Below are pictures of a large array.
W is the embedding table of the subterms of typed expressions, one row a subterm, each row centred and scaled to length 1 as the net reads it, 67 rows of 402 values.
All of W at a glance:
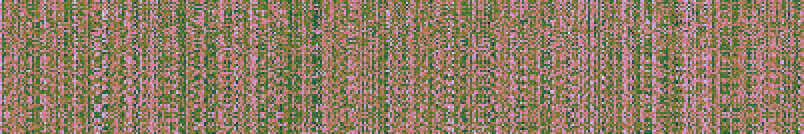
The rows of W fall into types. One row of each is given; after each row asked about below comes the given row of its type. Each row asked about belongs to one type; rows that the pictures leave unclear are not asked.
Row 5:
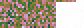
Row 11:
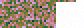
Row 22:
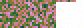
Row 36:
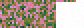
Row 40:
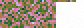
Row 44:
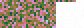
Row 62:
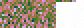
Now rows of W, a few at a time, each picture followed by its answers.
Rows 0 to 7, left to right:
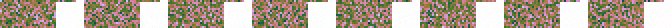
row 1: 40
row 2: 22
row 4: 22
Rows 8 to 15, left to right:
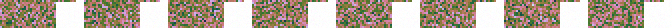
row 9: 5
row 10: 5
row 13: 11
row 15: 11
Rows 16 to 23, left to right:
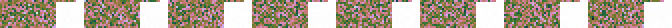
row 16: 44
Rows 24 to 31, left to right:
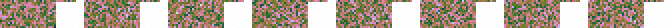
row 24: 36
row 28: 40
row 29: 40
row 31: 44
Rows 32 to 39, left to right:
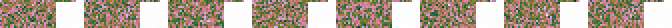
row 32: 62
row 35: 11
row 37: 22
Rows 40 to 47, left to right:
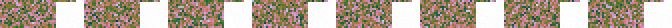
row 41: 44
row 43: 62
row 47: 5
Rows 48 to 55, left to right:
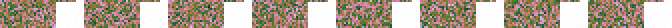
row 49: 40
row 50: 44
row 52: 36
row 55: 22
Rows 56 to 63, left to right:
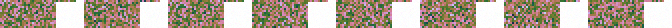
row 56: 40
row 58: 40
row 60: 22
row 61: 44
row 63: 36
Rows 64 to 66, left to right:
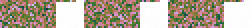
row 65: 22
